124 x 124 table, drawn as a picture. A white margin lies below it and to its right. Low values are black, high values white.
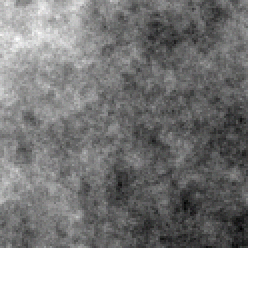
There is an overall slope up to the top left. There are no regular stripes. The bottom right is the ninth with the lowest average. There are no lone odd cells. No single row or column stands out from its neighbours. The top left is the ninth with the highest average.
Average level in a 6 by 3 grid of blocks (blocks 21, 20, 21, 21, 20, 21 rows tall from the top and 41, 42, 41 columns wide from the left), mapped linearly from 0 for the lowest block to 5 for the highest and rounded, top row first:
5 2 1 / 4 2 2 / 3 2 1 / 2 2 1 / 3 1 1 / 2 1 0
